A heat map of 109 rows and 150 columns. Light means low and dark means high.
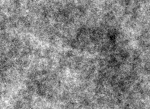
Odd rows or columns: none. Mirror symmetry: none. Grain: blotchy. Histogram: bell-shaped. Stripes: none.
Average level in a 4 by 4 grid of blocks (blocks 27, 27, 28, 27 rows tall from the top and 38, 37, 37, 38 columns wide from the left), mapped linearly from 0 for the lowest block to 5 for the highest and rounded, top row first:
1322
1153
2134
0123
